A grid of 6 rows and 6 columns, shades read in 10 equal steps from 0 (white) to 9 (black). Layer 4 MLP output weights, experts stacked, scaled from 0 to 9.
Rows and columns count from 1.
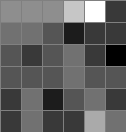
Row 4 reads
6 6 6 5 6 6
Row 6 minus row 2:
2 0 1 -1 -4 -2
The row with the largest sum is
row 3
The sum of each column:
35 32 37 33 28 41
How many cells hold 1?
0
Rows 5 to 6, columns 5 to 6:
5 7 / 3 5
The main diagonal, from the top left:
4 5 6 5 5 5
